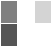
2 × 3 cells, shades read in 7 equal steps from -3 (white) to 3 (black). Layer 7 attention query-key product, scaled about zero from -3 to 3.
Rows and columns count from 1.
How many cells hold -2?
1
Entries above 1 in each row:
0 0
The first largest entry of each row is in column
1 1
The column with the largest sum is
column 1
